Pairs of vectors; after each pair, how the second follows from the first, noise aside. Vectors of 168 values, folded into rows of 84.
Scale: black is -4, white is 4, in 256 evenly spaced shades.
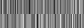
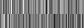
reversed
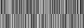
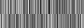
shuffled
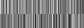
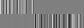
partly zeroed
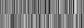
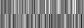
sign-scrambled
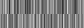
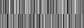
negated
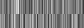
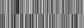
negated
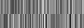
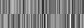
negated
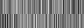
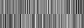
reversed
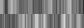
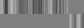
partly zeroed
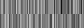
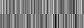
shuffled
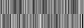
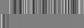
partly zeroed
